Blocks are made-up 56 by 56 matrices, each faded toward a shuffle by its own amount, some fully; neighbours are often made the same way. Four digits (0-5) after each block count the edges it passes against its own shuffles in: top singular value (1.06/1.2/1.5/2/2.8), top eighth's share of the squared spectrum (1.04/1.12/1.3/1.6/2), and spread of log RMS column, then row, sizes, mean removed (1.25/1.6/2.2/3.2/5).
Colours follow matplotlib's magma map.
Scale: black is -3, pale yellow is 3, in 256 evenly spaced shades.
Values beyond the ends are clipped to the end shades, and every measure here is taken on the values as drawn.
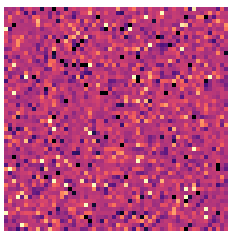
0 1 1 0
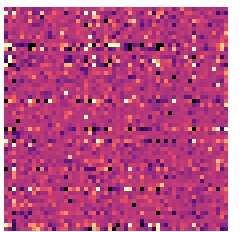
2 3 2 3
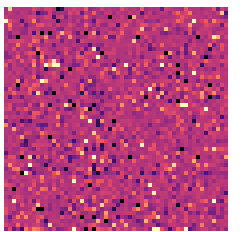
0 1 0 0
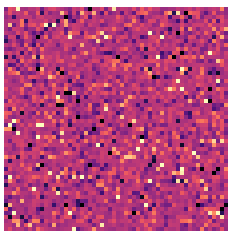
0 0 0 0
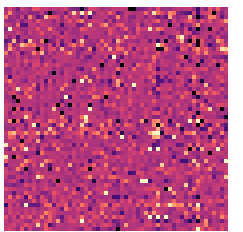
2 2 1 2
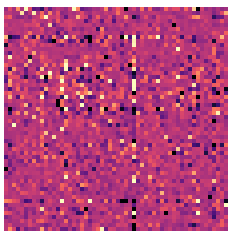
2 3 2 2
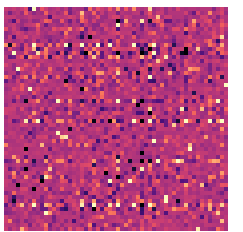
2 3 2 2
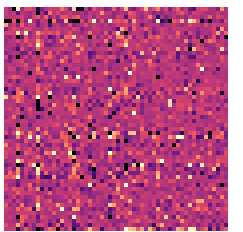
2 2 2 2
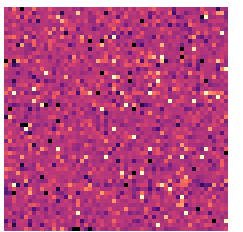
1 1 0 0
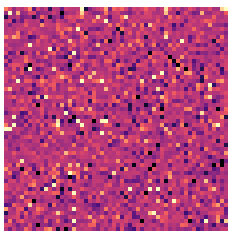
0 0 0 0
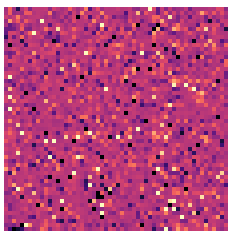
2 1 0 0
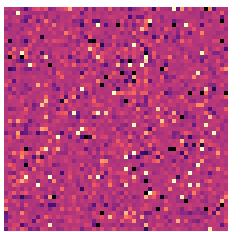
2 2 0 0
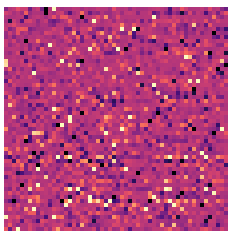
3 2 0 0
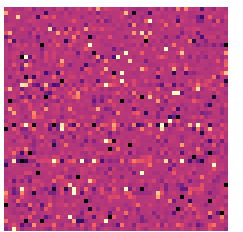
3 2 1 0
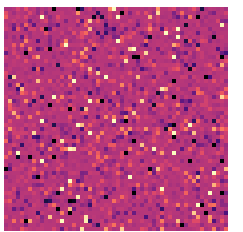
0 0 0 0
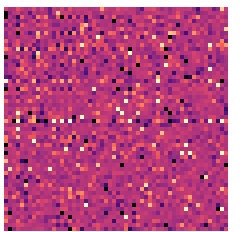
3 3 1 1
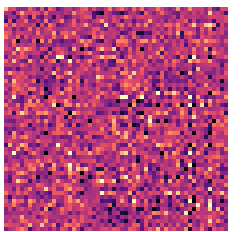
3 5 2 3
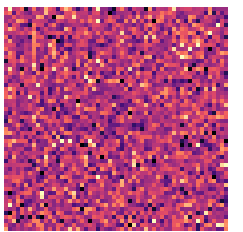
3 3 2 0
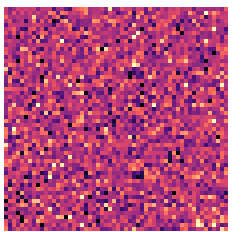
2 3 1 1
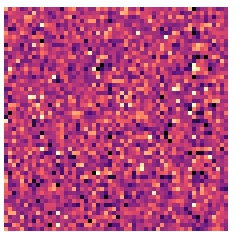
3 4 2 1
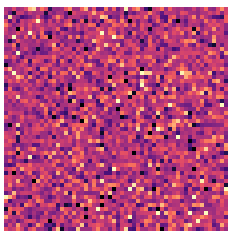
1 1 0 0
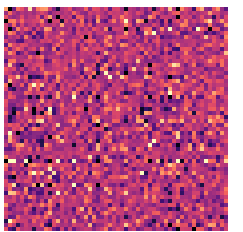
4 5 3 3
